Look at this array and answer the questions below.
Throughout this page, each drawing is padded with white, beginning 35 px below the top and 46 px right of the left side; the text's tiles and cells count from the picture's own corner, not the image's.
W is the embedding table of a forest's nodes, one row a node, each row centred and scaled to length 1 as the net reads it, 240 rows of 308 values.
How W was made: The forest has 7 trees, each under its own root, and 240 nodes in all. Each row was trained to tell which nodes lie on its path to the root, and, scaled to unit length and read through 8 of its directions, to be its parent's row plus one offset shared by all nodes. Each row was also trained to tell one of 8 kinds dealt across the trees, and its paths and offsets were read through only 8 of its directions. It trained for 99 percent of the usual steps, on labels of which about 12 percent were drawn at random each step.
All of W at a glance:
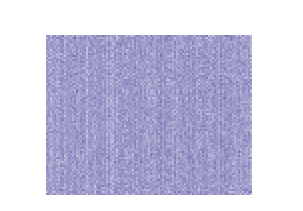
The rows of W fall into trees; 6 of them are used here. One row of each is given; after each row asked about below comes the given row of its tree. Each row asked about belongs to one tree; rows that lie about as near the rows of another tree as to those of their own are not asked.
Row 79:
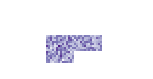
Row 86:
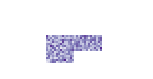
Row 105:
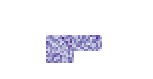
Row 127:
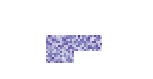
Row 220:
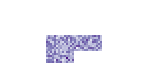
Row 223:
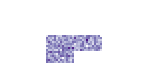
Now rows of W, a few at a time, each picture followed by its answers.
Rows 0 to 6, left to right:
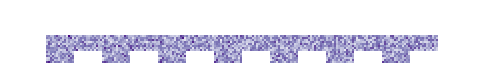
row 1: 220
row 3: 79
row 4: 105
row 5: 220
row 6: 220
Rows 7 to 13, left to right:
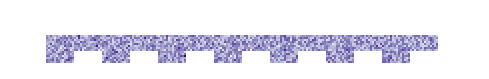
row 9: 220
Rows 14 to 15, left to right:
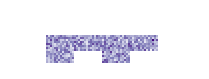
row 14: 105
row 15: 220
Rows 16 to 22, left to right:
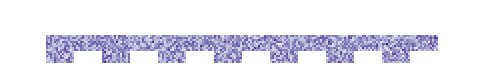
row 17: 79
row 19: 105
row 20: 105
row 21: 127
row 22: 127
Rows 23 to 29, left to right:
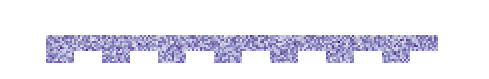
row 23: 79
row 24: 79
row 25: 220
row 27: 127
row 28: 79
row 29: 220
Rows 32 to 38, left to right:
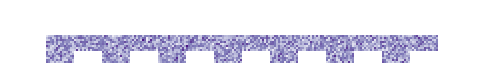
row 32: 220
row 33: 127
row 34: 86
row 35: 127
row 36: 79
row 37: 86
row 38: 220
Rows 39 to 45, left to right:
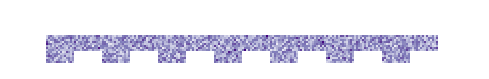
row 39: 79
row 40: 127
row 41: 105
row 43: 220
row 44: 86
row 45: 86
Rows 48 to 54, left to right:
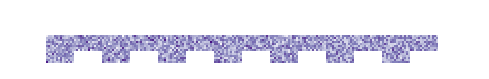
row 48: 220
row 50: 86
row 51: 220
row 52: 127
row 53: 79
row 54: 79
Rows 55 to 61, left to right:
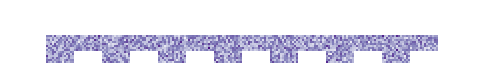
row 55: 223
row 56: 127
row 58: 105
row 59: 79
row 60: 223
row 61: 86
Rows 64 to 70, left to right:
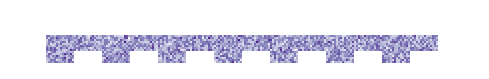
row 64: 86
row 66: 127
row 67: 86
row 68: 127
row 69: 223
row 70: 79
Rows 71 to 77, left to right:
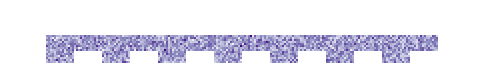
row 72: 220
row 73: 220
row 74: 86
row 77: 79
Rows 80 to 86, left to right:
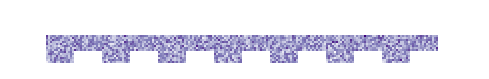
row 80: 86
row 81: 127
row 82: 79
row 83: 79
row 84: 105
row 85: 105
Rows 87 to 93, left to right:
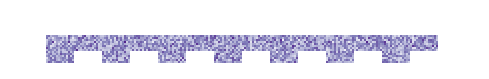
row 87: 127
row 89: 220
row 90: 86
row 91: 79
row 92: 220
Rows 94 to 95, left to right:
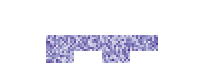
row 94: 220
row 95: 220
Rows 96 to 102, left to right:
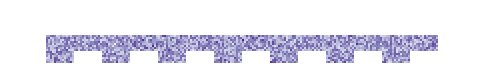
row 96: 127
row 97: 220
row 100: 220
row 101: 105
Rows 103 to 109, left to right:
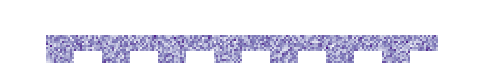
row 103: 86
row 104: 127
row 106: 220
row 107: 220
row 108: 105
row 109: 79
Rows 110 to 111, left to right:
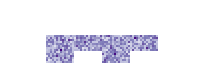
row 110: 86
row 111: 223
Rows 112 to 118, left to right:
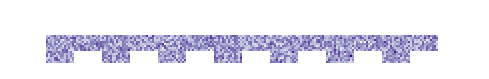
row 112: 220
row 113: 105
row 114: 220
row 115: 79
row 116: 220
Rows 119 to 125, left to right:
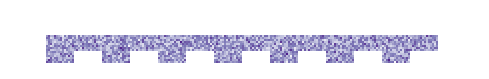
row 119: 223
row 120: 127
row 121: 127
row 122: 79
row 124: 220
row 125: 86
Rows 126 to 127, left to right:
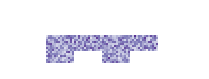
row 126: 79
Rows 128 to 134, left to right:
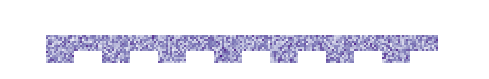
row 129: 105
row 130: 220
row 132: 127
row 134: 86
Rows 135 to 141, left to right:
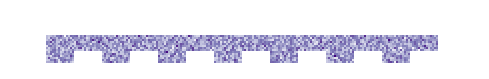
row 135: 86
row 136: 86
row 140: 86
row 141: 86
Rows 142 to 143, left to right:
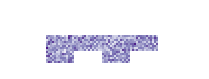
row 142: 105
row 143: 127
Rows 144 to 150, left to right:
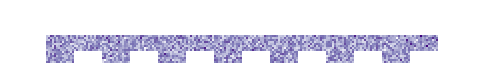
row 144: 79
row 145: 86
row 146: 79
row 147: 79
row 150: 105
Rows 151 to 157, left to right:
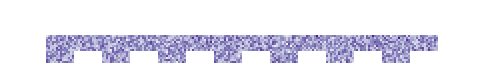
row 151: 79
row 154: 79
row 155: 127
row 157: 79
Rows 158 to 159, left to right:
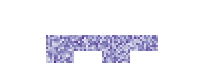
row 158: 127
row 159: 79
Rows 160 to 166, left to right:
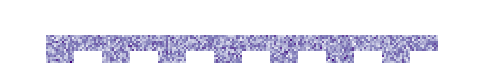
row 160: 127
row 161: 220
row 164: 127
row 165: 86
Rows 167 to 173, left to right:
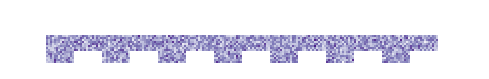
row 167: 127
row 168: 220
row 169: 105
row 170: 127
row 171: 105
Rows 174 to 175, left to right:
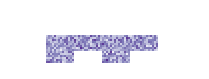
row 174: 220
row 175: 220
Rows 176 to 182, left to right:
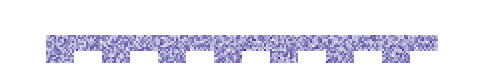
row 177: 79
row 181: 220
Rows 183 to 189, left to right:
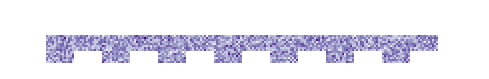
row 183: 86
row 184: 223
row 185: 79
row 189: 127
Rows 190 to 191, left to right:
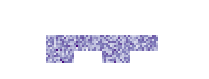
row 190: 86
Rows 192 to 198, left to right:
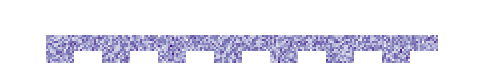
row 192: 127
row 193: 220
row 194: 223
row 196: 127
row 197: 79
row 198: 86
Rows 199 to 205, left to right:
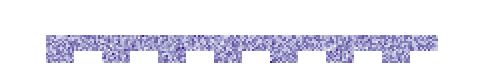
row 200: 86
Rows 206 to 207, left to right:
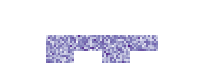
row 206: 220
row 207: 79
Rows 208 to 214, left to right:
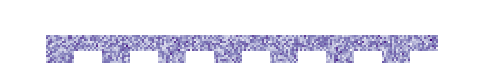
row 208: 220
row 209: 220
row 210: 127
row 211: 127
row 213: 127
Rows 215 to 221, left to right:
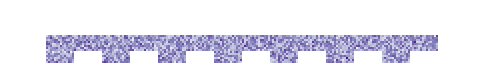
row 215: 105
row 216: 220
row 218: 220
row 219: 105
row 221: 86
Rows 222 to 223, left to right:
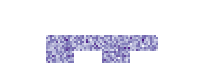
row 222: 127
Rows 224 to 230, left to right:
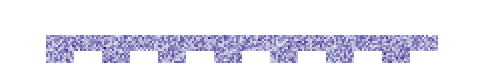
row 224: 220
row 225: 127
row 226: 79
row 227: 86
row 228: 127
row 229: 86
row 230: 86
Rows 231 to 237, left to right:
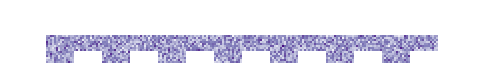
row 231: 127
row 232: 79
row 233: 79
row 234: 86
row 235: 223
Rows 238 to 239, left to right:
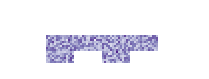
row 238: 86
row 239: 105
